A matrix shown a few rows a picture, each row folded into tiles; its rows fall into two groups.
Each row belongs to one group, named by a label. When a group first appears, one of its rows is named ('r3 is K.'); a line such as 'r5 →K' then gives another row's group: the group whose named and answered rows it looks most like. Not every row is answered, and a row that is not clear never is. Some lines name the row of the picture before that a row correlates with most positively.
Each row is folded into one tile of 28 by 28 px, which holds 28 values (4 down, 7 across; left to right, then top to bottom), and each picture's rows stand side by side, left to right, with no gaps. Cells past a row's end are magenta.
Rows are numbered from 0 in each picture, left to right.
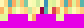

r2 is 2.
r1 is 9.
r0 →2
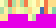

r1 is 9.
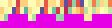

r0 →9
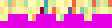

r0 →2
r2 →9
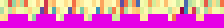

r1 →9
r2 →9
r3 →9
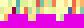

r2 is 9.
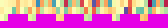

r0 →9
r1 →2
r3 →2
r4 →9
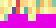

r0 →9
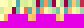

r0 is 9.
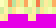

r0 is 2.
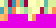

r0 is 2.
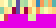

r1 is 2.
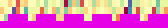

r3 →2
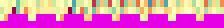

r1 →2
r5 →2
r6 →2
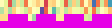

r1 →9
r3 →2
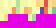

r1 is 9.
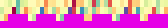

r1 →9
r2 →9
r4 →9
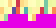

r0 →9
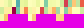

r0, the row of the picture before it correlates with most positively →1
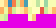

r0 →2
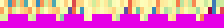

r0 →2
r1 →2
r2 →9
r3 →2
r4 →9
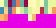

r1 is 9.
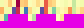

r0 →9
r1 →9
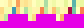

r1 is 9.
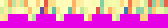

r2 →9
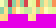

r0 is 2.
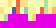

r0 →9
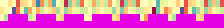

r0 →9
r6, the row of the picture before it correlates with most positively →0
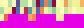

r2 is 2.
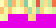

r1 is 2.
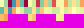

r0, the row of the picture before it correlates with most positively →1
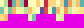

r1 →9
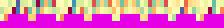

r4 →2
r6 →9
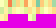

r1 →2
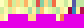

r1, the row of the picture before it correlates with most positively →0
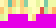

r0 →2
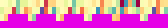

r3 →9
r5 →9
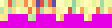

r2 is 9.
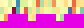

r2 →9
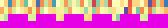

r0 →2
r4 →9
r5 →2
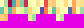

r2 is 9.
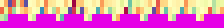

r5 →9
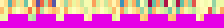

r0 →2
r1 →2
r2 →2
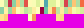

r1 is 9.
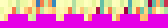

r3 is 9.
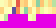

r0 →9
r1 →2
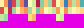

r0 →2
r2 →2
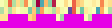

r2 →9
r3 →9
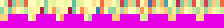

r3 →9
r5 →2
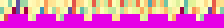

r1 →9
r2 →9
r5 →2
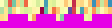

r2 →9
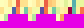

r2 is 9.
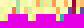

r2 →9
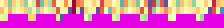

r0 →2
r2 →9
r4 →2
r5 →2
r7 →9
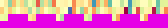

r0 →2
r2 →9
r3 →2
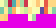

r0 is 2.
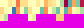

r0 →9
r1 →9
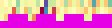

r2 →2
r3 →2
